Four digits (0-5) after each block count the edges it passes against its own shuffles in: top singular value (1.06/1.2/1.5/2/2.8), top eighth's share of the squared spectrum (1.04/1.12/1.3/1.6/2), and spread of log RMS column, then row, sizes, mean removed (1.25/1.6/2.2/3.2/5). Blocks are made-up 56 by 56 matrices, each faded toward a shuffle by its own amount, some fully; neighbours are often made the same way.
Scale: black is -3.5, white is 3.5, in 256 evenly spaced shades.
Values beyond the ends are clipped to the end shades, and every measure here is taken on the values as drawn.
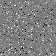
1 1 0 0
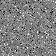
0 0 0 0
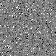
3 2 1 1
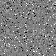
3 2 0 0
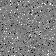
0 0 0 0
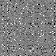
4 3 2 1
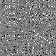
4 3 1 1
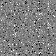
3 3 1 1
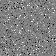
0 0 0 0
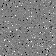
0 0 0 0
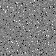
0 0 1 0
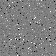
1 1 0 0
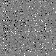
2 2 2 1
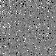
1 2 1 1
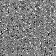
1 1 0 0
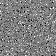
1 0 0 0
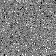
2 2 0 0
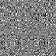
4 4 2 2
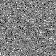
2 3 0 1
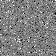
1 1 0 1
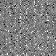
3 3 2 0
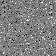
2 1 0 0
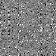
3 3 2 1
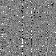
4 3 2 1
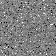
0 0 0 0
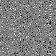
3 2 1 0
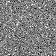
0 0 0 1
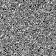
0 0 0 1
